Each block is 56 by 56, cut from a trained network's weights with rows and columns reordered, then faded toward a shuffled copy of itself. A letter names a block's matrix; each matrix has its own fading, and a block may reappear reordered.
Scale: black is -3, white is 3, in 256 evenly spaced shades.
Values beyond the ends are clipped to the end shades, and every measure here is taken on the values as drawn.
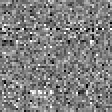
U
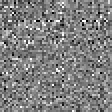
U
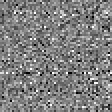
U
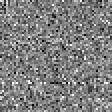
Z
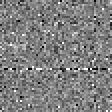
U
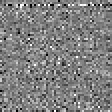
U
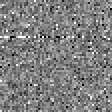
Z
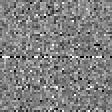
U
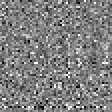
U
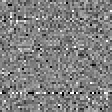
U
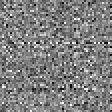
U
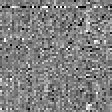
U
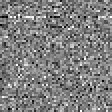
Z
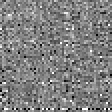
U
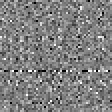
U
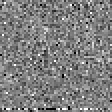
Z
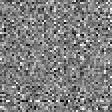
U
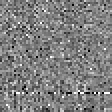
U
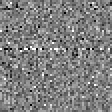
Z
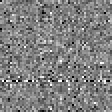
U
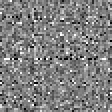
U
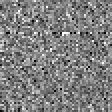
Z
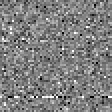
Z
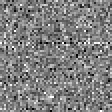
Z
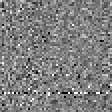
U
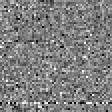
Z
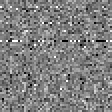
U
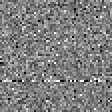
Z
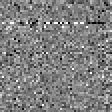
U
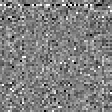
U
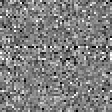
U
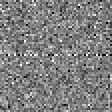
Z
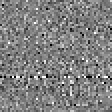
U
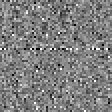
Z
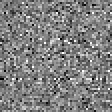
Z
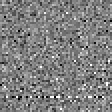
Z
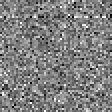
Z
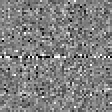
U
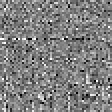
U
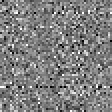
U
